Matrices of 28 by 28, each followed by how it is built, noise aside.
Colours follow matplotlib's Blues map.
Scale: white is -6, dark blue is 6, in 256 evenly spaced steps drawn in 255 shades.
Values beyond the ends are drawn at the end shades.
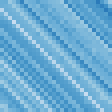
Toeplitz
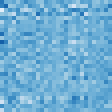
low rank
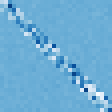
banded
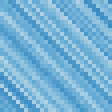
Toeplitz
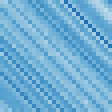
Toeplitz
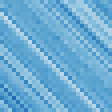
Toeplitz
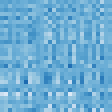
low rank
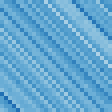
Toeplitz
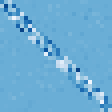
banded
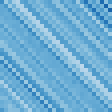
Toeplitz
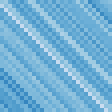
Toeplitz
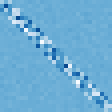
banded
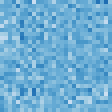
low rank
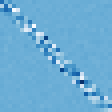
banded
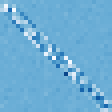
banded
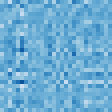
low rank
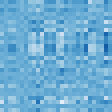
low rank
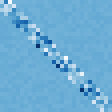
banded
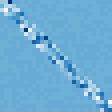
banded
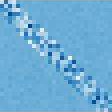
banded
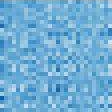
low rank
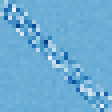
banded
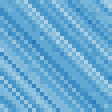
Toeplitz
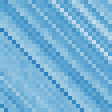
Toeplitz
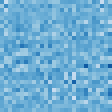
low rank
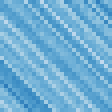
Toeplitz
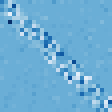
banded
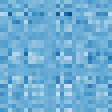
low rank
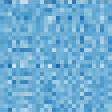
low rank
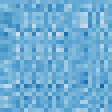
low rank
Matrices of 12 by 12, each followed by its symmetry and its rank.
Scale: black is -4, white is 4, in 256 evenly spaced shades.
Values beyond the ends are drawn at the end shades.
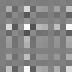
symmetric, rank one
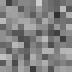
neither, full rank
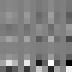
neither, rank one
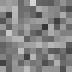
neither, full rank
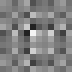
symmetric, rank one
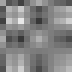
symmetric, rank one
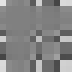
symmetric, rank one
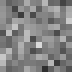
neither, full rank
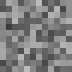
neither, full rank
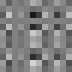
neither, rank one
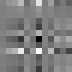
neither, rank one
